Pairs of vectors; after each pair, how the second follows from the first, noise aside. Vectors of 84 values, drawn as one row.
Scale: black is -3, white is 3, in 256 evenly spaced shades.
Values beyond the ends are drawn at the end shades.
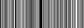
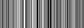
shuffled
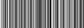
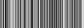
shuffled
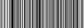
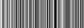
shuffled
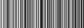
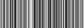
shuffled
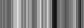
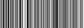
shuffled
